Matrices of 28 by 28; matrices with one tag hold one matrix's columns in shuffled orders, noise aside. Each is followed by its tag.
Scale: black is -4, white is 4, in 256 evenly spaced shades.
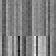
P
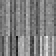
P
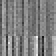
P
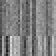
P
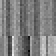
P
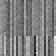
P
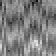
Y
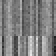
P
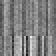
P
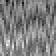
Y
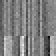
P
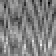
Y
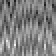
Y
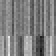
P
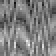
Y
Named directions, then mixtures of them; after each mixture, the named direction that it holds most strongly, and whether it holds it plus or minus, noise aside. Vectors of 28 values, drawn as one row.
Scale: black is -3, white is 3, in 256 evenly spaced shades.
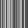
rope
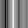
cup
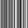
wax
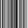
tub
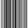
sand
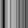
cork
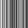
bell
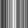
cup, plus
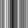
cup, minus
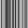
sand, plus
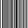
tub, plus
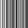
bell, plus
